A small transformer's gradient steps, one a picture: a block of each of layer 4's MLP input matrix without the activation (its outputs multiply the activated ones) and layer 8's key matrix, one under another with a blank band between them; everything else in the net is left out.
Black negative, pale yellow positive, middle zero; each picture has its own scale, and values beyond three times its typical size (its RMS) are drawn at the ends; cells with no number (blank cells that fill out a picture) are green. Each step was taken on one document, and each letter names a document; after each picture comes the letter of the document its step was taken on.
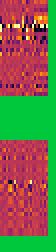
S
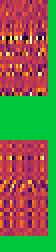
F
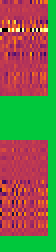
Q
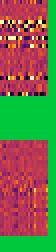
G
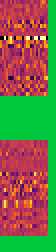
G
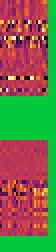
G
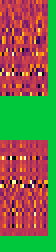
F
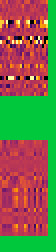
G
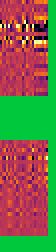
S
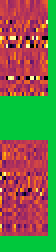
G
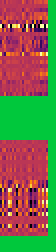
S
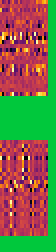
F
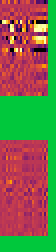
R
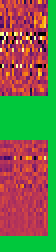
F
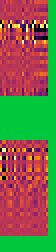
S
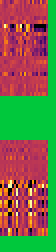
R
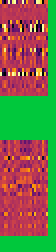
Q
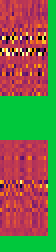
F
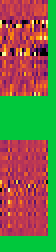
R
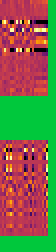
R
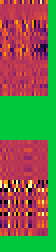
R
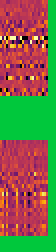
G
